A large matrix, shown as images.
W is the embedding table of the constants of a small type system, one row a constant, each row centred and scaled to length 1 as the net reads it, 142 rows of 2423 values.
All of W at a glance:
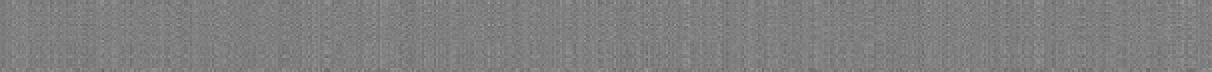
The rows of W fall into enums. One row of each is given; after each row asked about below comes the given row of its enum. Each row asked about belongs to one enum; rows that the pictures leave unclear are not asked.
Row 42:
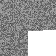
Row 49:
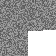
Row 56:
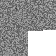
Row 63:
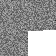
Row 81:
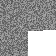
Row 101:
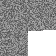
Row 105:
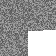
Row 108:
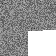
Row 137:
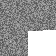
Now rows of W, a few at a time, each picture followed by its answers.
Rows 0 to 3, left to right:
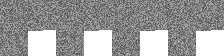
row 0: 105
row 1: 101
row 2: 81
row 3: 137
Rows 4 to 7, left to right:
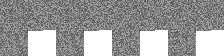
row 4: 105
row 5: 105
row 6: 49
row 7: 101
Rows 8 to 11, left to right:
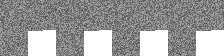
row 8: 108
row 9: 105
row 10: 81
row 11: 81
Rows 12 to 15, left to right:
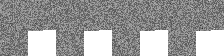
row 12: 42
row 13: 105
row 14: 137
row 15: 108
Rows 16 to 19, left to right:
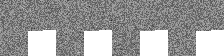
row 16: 108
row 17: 63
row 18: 42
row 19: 49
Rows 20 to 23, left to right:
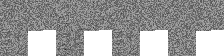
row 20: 101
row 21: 42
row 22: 101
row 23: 49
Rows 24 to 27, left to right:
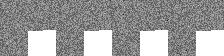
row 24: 137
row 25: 81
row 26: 63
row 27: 81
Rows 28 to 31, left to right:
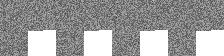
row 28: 81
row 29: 101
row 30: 108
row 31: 49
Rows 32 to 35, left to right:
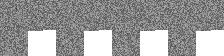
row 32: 56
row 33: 137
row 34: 105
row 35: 137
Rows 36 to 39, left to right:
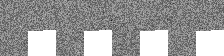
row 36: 81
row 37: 63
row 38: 42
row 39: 108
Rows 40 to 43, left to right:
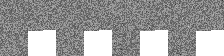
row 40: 105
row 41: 49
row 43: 81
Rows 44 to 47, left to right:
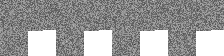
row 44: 108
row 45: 137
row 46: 108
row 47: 105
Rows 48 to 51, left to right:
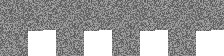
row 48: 105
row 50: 49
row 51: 49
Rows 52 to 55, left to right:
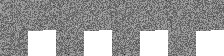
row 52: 42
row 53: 81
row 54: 81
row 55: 108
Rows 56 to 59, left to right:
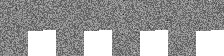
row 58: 63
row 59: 108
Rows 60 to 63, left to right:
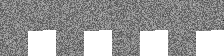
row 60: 137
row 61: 81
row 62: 101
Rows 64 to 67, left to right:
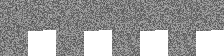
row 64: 56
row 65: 108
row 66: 105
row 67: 105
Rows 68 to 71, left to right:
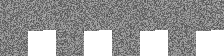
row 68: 81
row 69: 101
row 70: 49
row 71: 56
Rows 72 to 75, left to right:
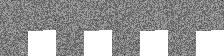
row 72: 63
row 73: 42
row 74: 81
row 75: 81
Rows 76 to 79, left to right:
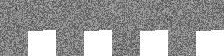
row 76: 56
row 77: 49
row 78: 42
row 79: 108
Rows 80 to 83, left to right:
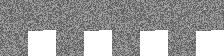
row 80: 105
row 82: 105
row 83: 81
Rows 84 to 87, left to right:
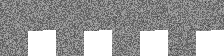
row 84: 137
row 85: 49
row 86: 108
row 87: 42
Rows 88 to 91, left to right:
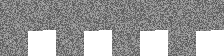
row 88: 137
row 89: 137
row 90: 105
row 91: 108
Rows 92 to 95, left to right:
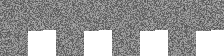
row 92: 101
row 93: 137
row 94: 49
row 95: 56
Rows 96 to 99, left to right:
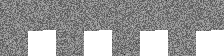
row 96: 137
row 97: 101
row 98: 81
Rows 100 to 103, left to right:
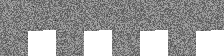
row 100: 63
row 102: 105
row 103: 137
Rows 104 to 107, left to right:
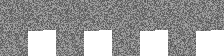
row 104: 105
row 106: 49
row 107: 137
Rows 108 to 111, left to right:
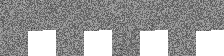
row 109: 49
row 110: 42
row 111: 49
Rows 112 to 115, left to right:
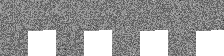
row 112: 42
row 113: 42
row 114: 108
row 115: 63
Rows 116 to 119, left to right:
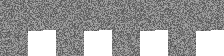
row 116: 101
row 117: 49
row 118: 105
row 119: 137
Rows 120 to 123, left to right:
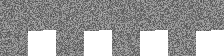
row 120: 101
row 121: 81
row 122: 105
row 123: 49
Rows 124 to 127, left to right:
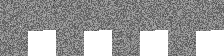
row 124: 81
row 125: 49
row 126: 101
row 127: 108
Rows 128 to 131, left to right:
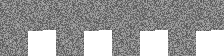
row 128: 137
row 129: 137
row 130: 49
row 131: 49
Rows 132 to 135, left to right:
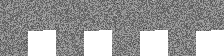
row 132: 81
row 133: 105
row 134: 108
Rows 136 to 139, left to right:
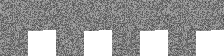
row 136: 42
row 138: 42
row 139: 42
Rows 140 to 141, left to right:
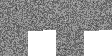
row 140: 56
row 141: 42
